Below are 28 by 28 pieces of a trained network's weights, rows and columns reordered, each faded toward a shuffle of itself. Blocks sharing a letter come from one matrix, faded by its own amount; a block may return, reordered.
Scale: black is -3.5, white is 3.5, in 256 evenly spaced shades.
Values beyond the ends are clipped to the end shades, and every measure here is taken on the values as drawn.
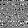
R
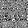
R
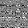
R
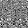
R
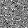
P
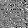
R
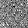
P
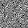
P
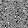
P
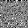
R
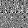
R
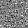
P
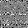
R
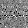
R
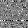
R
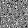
P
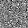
P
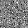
P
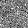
P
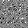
R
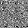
R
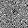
P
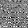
R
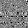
R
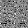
R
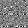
R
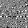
R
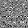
R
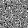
P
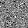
P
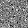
P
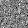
P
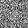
P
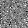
P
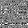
R
